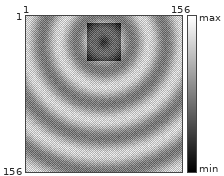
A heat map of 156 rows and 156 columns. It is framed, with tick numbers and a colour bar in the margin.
Slope: none. Histogram: bell-shaped. Odd patch: lower, in the top middle. Ninth with the lowest average: top middle. Rings: centred on the top middle.
